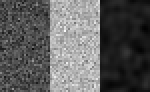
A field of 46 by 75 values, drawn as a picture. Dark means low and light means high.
The table splits into one row of 3 panels. Panel 1,1: low, fine-grained. Panel 1,2: high, fine-grained. Panel 1,3: very low, blotchy, faint in contrast.
